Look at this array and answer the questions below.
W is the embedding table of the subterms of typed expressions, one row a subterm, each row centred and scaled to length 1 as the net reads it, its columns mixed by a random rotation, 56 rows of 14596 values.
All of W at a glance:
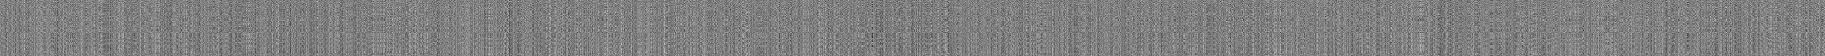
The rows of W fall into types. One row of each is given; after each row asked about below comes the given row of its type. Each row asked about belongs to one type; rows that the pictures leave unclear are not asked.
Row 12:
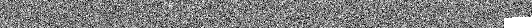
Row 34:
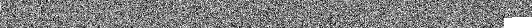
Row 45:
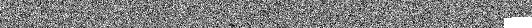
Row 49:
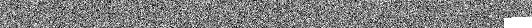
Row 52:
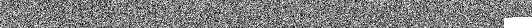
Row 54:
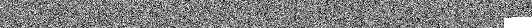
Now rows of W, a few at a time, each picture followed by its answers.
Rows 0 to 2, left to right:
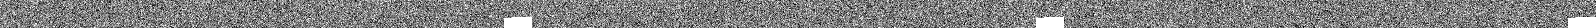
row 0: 49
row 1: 54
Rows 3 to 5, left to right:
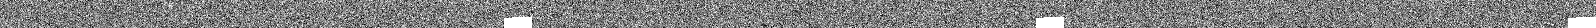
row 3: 12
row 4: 45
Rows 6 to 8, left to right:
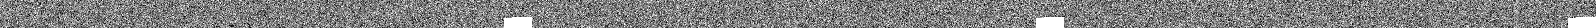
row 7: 52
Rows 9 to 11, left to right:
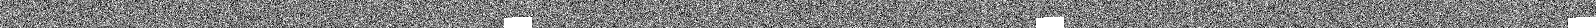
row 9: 52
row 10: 45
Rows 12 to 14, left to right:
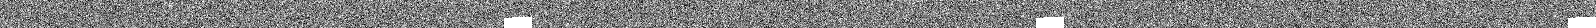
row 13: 49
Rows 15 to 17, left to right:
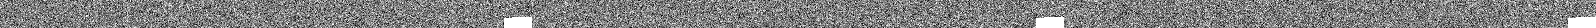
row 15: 12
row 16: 34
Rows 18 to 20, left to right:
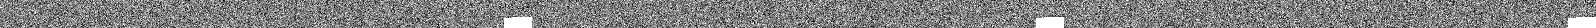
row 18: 54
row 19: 52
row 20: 34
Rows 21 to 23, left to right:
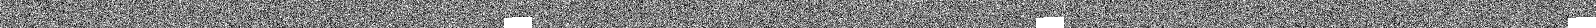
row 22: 49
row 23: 34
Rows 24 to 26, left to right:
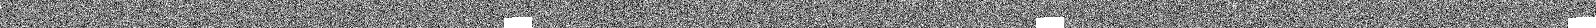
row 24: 34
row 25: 52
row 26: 12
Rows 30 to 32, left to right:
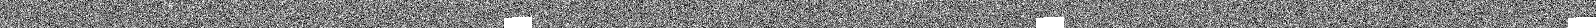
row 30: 12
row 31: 49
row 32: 52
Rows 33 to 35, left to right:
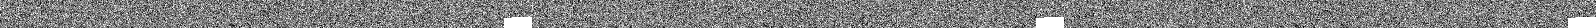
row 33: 45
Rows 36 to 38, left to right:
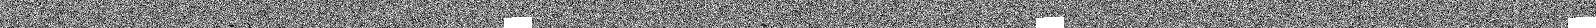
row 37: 45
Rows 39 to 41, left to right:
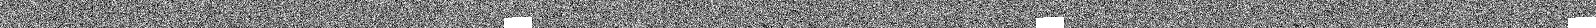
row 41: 45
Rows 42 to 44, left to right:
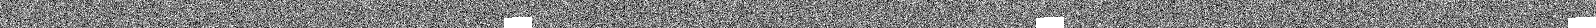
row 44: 49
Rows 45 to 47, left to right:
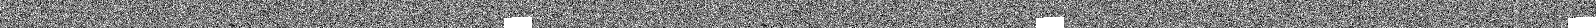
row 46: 45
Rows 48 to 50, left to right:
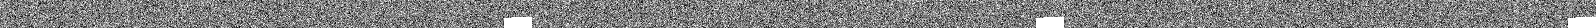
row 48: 49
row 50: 45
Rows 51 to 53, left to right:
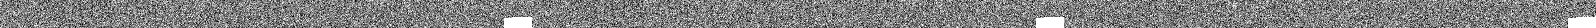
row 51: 52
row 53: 12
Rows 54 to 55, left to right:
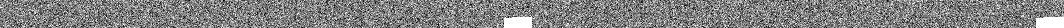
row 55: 49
